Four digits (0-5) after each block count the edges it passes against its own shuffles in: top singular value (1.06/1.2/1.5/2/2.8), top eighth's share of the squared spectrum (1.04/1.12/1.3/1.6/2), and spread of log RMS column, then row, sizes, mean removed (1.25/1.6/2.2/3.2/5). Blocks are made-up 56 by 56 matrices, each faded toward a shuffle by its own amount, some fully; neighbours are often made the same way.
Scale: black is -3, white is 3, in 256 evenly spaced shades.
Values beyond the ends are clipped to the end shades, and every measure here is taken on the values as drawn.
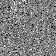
2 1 0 0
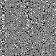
3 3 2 1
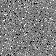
1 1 0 0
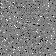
0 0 0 0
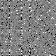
3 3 2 0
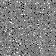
1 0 0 0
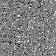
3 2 1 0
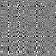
4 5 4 3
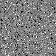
2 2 1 0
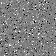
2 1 1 0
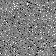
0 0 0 0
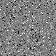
1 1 0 0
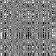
4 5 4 3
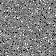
1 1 0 0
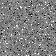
0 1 0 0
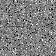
0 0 1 0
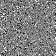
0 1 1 0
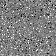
0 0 0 0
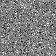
0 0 0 0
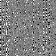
4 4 3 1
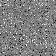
2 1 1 0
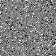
2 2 1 0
